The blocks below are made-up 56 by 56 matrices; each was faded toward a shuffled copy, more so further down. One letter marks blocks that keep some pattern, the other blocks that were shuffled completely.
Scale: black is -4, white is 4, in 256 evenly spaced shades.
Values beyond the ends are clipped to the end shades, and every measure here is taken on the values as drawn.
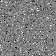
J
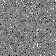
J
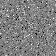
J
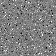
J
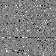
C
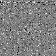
C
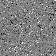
J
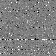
C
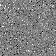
J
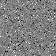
J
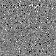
C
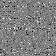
C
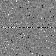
C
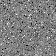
J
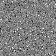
J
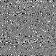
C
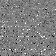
C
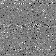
C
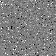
J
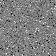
J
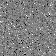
J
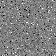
J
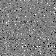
C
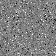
J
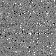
C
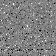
C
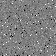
J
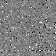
C
